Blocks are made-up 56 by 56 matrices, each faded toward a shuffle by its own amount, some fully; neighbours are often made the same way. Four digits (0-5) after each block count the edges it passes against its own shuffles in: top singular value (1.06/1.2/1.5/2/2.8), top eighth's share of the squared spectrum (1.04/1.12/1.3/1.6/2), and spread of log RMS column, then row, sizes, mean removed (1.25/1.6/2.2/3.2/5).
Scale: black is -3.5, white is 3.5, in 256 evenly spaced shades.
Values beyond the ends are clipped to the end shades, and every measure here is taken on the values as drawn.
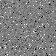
2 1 0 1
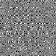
4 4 1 3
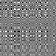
5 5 4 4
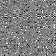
3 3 1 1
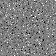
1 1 0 0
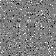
3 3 1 1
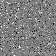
0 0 0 0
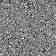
0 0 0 0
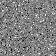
0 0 0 0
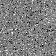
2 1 0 0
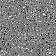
1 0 0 0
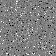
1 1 0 0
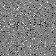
2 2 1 1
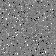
0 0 0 0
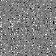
2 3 2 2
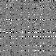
3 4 3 3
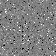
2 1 0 1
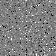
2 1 1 0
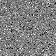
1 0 0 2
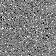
1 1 0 1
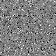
1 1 0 1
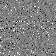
2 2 0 1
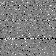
3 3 0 2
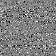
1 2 0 3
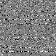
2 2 0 3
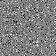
2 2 1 1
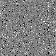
1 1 2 0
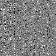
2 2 2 0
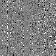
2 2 3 0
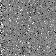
1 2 1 0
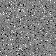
0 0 1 0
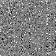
1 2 2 0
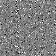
1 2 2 0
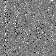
2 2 1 0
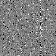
2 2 2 0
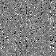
1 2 2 0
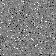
0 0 0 0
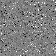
1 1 1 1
